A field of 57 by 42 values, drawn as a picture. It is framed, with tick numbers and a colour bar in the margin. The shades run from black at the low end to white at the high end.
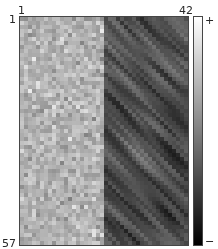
The table splits into one row of 2 panels. Panel 1,1: high, fine-grained. Panel 1,2: low, slanting down to the right.
